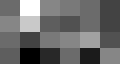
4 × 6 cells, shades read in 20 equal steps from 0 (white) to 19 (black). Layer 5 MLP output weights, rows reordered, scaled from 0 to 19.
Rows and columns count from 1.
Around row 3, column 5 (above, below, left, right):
11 17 9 13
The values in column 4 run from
9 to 13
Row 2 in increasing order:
4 9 11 12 13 14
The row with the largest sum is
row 4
